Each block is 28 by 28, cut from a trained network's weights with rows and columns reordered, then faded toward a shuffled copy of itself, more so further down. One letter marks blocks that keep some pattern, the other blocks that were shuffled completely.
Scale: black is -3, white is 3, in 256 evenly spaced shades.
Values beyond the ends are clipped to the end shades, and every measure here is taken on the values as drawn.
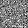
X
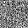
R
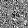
R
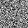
X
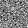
X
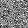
X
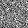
X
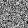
X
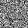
X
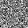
R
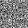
R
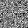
R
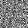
R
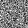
X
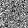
R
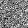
X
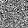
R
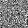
R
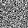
R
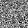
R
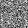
X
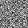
R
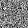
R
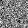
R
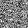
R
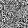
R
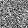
X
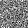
X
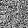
R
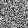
X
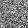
R
